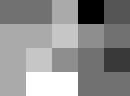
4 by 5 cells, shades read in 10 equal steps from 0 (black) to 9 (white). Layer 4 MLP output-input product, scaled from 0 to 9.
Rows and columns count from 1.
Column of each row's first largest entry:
3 3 2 2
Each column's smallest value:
4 4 5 0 2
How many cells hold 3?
1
